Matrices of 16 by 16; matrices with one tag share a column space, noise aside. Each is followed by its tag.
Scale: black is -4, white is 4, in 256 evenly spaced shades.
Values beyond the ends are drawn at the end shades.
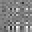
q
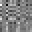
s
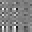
q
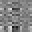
q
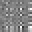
q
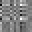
s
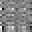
q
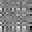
q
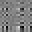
q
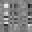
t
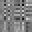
s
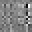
t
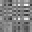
s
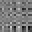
q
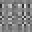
t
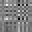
s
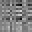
s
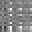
q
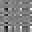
q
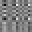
s
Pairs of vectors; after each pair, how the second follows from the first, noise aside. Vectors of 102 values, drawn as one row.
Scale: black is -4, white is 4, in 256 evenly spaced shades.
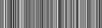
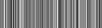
copied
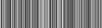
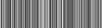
copied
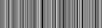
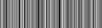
reversed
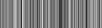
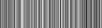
sign-scrambled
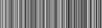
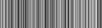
sign-scrambled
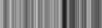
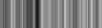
reversed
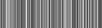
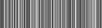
reversed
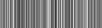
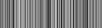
negated
